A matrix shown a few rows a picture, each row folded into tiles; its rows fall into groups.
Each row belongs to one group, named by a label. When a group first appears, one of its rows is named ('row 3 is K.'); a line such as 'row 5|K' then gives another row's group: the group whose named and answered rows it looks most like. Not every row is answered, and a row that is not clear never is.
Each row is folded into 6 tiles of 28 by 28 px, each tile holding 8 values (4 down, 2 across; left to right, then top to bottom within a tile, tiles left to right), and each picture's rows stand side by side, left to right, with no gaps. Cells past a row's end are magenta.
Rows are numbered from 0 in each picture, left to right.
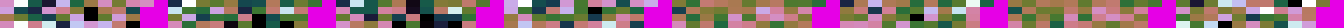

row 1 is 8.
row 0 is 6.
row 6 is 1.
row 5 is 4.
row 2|8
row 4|1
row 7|4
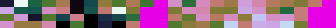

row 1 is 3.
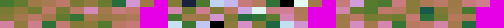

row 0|4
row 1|4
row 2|6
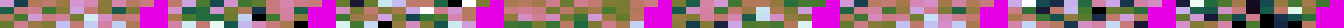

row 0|3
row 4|1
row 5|3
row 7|8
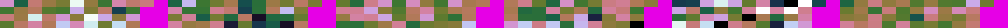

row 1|8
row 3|6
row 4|4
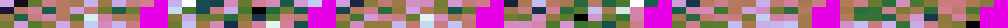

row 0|3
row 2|3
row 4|3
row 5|6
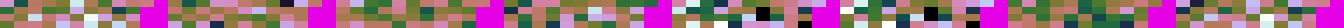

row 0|3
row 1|4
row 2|6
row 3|1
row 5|6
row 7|3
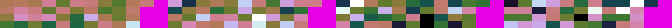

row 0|1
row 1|3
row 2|8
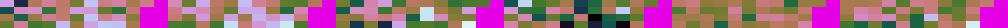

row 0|3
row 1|3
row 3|8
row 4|1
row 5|1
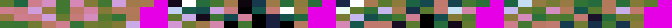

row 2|8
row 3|8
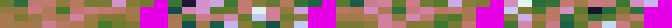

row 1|1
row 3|6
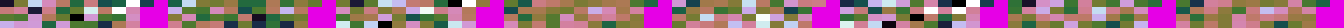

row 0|4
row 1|8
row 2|4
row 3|1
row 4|3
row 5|4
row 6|1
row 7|1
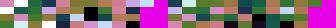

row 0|6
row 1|8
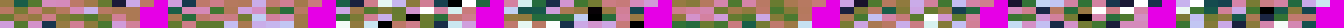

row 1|3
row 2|4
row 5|3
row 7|6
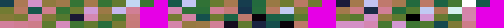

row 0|4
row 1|8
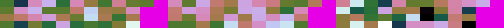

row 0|1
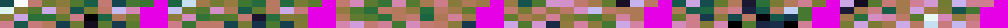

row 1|8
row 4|8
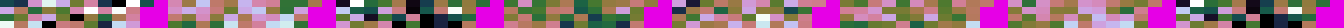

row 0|4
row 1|3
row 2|8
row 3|8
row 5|1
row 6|3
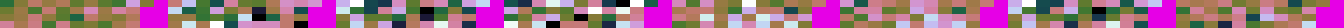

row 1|6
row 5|3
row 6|6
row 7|1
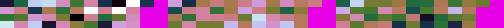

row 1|3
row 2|8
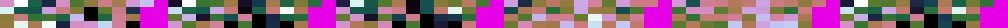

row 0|6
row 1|8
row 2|8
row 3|3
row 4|3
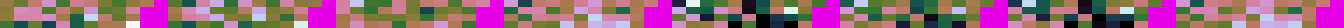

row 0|1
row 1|1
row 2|6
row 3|3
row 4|8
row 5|8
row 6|8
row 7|3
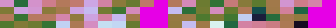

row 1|6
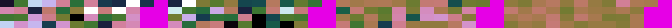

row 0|4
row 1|8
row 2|1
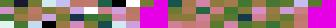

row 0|4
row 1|4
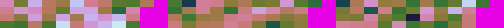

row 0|3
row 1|1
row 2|4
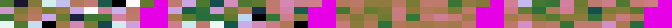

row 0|4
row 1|6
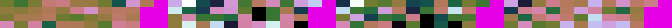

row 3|3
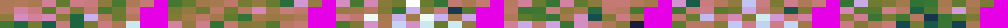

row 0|1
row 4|3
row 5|8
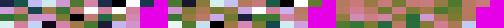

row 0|4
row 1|4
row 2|1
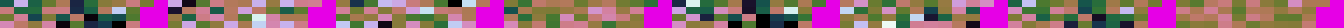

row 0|8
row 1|3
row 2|4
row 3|1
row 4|8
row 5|6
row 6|8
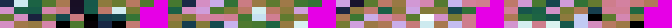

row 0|8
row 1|1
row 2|3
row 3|6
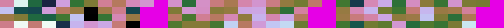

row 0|6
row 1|3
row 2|1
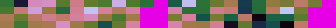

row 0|1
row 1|8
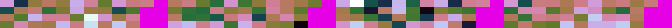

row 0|3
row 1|6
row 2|6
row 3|3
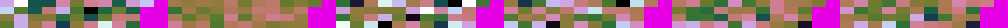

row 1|1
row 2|4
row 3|4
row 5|6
